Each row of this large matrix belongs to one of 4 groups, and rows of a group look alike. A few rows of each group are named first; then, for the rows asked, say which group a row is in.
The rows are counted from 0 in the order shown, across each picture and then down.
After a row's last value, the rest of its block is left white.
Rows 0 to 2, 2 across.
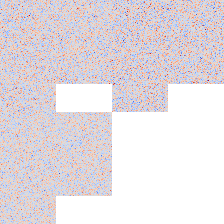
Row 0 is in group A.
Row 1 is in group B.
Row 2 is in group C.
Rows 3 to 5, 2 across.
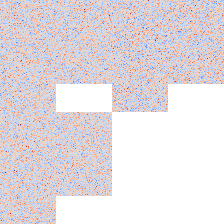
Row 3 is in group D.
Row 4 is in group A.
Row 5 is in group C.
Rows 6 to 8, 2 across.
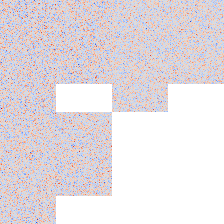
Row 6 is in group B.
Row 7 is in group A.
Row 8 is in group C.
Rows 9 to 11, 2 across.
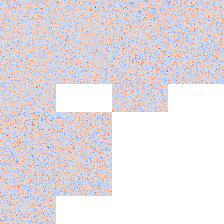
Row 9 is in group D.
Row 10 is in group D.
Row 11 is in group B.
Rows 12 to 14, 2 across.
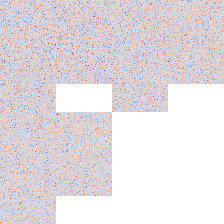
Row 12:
C
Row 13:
B
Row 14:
D
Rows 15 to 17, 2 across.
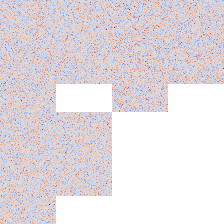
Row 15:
D
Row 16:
A
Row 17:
D
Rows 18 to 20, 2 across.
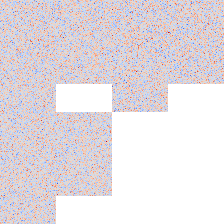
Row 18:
B
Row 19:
C
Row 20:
D
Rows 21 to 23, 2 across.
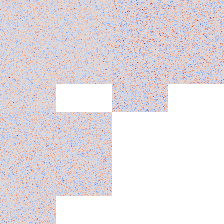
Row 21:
D
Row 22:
B
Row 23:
C
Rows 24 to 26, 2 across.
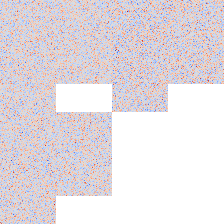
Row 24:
B
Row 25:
B
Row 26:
D
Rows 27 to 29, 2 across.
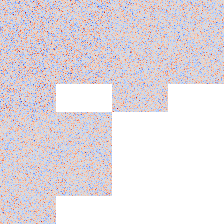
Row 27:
B
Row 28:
D
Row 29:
A
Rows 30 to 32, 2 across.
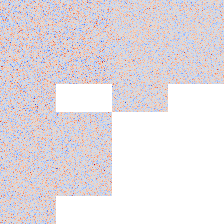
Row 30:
C
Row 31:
D
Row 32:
D
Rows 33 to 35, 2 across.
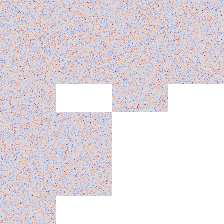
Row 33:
C
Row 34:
D
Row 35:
D
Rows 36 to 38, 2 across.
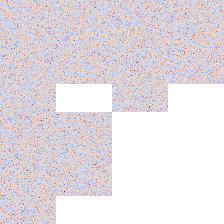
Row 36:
D
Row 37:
C
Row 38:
D
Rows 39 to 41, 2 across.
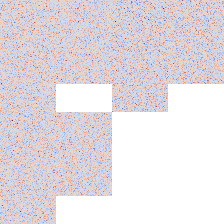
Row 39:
A
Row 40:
B
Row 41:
B
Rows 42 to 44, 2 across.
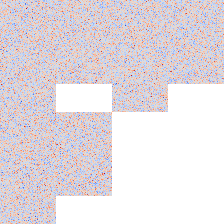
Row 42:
B
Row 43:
C
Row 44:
C
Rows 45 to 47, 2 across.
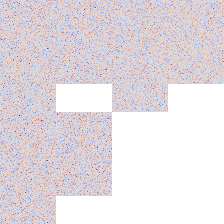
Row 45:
D
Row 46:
B
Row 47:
D
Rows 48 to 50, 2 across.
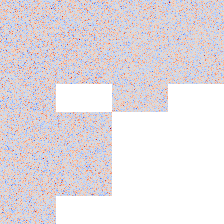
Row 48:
B
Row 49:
D
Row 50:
A
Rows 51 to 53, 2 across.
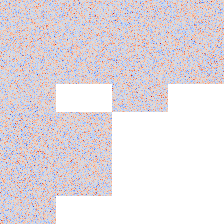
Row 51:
C
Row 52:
C
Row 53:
B
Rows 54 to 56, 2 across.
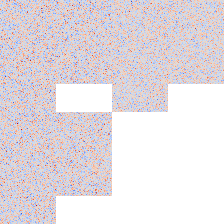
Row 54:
D
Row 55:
B
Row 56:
B
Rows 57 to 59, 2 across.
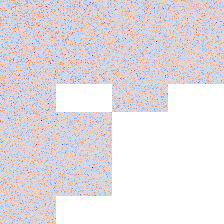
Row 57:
D
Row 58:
B
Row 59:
D
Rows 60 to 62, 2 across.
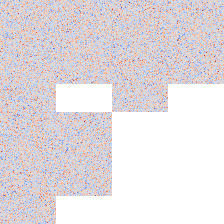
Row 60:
A
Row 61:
D
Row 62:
D
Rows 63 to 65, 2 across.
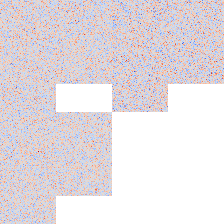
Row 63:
A
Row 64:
C
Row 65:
B
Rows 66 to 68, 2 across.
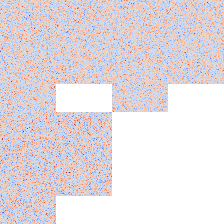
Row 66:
A
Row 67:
D
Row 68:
A
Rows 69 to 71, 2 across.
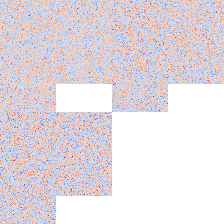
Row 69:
A
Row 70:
B
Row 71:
D
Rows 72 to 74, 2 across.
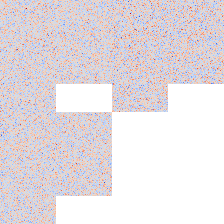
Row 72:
B
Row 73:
A
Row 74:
C
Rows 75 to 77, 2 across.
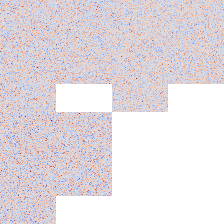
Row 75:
A
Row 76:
C
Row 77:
B
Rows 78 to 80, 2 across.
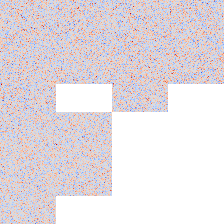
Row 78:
A
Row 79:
A
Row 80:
C
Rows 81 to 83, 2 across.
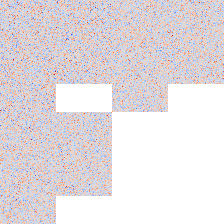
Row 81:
D
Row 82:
C
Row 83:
A
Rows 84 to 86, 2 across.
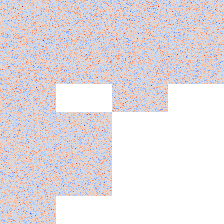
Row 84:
A
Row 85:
D
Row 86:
C
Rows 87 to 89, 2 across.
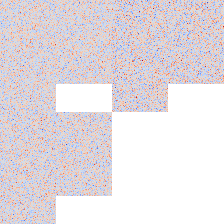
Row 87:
C
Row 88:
D
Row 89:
D
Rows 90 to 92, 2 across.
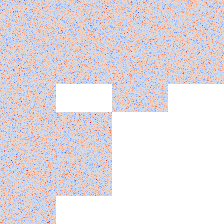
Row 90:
B
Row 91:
B
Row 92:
D
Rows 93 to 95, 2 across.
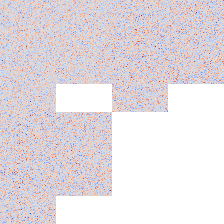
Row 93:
C
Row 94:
A
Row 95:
C
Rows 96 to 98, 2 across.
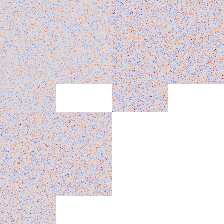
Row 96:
B
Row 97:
C
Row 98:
C
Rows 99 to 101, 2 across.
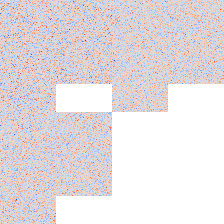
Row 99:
A
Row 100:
C
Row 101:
A
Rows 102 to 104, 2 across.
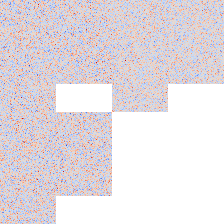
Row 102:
C
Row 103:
D
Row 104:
A
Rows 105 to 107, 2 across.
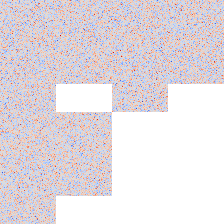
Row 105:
B
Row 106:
C
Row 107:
C
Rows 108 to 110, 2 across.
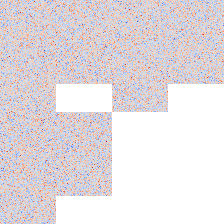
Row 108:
C
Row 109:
A
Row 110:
D
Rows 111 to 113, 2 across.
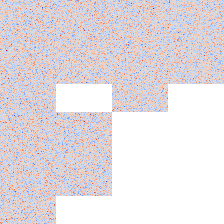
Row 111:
B
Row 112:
D
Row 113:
D
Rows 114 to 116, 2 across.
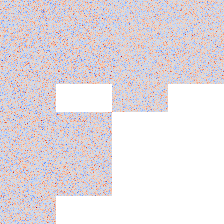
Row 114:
C
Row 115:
C
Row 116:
D
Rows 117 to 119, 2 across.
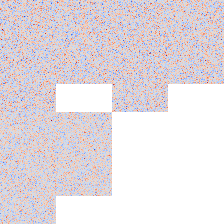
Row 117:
D
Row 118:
B
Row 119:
B
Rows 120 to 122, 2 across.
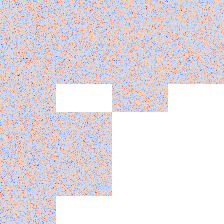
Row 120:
D
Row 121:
C
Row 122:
B
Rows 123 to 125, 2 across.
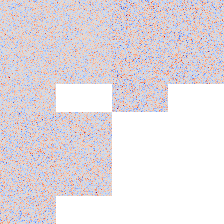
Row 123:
D
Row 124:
D
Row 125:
B
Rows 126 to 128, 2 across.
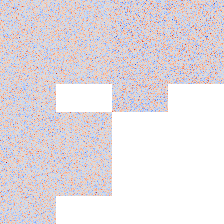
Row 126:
A
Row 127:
B
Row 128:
B
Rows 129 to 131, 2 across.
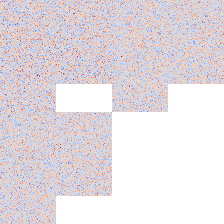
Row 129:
C
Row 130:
C
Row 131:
C
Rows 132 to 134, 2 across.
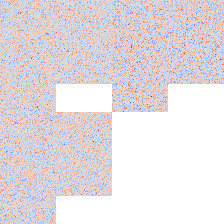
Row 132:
C
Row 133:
C
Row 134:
B
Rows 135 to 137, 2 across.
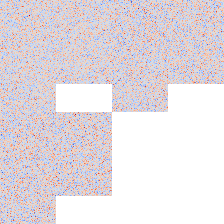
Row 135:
A
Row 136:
B
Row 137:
C
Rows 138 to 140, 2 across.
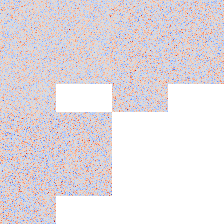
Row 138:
A
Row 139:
A
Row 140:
A
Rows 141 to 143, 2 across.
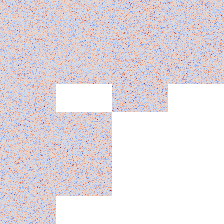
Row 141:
B
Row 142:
D
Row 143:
C
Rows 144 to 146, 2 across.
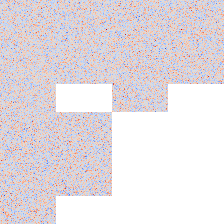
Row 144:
D
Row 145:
A
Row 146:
A
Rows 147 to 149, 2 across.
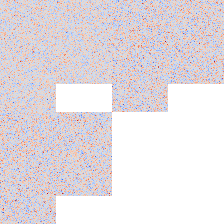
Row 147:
D
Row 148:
C
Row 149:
A
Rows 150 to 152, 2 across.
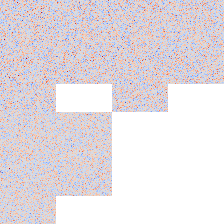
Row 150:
D
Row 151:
D
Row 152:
C
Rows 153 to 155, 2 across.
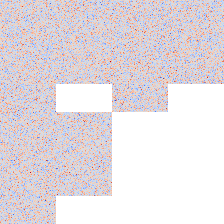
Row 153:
A
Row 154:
A
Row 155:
D
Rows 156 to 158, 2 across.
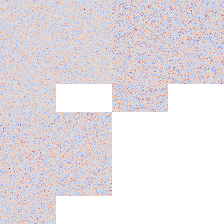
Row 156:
D
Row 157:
A
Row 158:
C
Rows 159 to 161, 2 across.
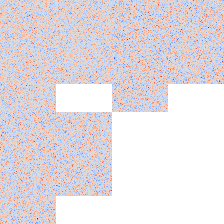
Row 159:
A
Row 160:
A
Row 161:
C
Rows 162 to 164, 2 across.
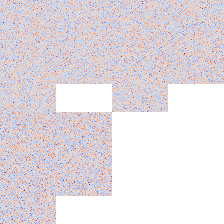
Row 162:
D
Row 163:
C
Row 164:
C
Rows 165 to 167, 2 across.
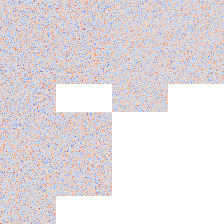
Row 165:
B
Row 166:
C
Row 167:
C
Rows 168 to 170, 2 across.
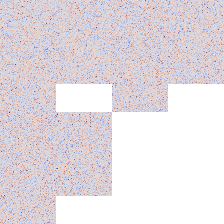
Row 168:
A
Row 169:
D
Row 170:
D
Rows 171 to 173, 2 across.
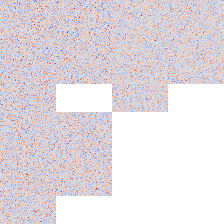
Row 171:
D
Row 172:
A
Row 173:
A
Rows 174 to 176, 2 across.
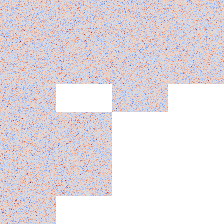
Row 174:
A
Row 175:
B
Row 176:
A
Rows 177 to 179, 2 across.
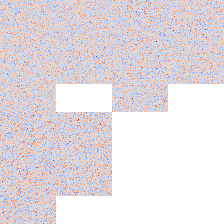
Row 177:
C
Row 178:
B
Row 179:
A
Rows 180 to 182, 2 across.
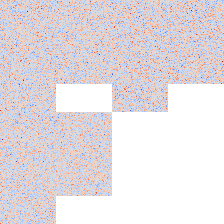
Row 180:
D
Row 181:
A
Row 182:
B
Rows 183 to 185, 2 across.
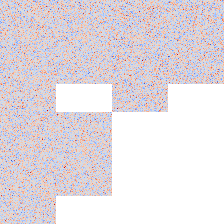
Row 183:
D
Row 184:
D
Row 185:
D
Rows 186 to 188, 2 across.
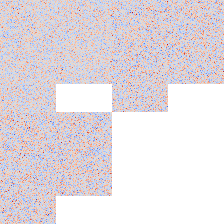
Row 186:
A
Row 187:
C
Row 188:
A
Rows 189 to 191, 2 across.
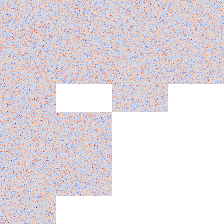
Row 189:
A
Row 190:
B
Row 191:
D
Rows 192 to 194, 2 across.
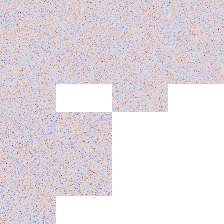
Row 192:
C
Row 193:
D
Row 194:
B
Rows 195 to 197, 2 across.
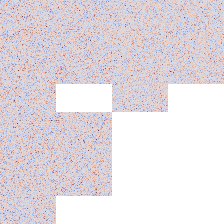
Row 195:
A
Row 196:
C
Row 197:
B
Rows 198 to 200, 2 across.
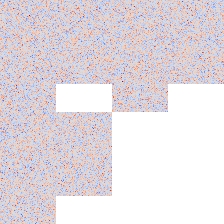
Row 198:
A
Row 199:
A
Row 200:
C
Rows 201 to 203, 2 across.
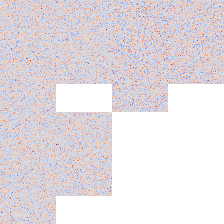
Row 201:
D
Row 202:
B
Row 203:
C
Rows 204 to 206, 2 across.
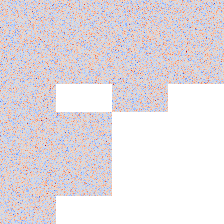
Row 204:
B
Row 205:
B
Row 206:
D
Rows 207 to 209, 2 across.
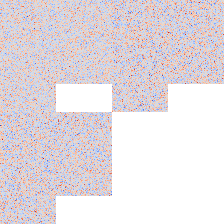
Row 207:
A
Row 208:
C
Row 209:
A
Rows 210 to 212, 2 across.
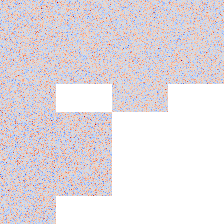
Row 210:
D
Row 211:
D
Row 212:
B
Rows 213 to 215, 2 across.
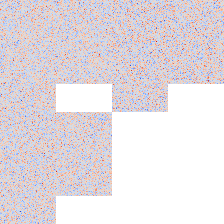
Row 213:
D
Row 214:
B
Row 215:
B
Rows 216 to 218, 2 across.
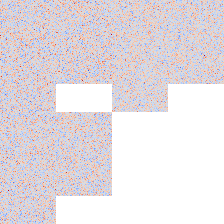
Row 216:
C
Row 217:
D
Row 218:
B
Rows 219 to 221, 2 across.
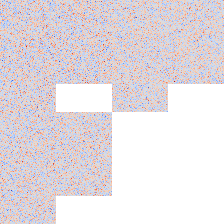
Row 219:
C
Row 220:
A
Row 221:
B
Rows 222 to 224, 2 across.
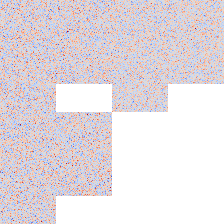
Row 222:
A
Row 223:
B
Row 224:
C
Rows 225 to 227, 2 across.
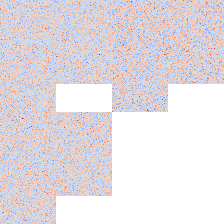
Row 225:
D
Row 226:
B
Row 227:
A
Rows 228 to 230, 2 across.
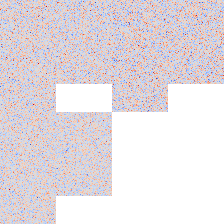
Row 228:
D
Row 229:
C
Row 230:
D
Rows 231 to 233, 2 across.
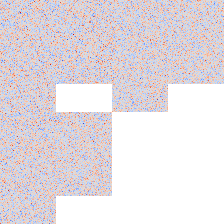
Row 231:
C
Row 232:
B
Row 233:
B
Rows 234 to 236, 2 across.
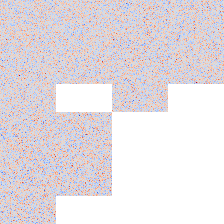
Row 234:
C
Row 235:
D
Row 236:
C
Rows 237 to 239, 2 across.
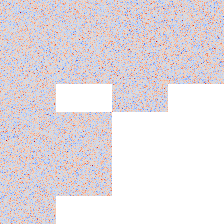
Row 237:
C
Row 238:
B
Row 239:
C
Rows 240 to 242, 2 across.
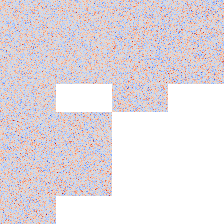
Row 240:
B
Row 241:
A
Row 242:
A
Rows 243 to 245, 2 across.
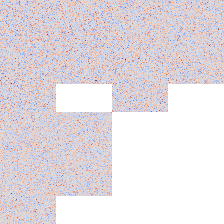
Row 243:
B
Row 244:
D
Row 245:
A
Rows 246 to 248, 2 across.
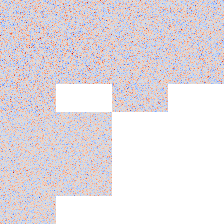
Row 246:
C
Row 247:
A
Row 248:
D
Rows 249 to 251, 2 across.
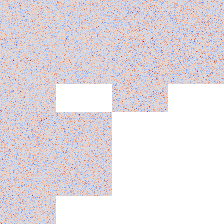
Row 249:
D
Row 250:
C
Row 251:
D
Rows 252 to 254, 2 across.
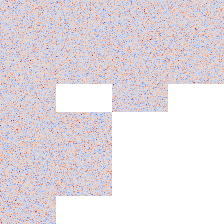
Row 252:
D
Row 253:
B
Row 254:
A
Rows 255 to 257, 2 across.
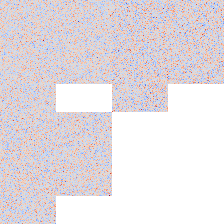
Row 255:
A
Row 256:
B
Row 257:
A
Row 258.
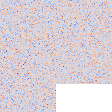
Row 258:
B
